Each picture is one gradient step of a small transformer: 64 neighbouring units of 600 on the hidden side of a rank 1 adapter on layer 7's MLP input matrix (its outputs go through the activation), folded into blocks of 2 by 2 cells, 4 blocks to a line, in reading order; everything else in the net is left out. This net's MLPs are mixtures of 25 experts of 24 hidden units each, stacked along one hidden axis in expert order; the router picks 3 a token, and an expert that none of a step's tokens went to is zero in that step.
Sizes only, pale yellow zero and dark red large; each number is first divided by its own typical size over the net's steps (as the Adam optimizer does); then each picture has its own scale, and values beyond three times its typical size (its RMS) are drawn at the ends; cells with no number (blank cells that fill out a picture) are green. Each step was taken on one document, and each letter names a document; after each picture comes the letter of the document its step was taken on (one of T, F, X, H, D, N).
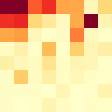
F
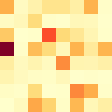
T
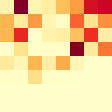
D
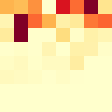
D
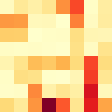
F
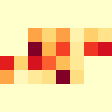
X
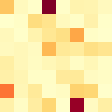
T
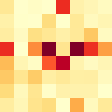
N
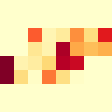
X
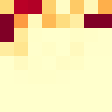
D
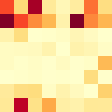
D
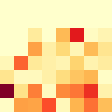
N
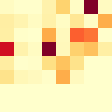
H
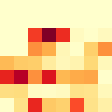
X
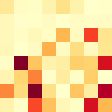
F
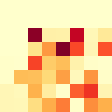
X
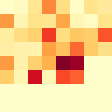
X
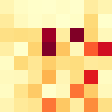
N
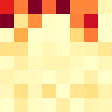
F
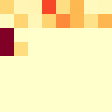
H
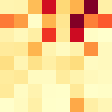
H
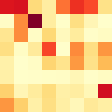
F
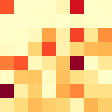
N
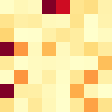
T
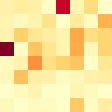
N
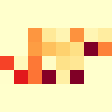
X
